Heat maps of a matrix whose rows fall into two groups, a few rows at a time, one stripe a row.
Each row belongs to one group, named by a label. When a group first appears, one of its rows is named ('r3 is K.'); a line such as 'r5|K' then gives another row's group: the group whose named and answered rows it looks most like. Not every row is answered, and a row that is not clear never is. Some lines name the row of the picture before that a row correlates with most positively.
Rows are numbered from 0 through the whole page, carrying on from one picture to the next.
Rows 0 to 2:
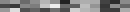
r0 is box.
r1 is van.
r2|box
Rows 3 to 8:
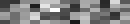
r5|van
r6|box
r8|van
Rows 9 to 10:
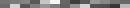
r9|van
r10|box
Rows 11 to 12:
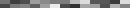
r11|box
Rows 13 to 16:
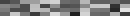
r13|van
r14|box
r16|van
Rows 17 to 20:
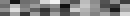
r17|van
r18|box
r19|box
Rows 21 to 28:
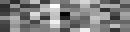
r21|box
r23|van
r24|box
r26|van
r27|van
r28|box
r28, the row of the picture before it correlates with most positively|18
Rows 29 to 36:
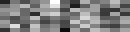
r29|van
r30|van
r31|box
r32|van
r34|box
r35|box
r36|box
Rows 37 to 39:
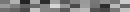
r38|van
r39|box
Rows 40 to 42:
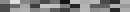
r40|box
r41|van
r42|box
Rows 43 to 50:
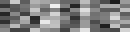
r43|box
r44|van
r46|van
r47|van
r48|van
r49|van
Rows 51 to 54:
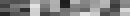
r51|box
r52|box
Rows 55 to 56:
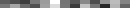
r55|van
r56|van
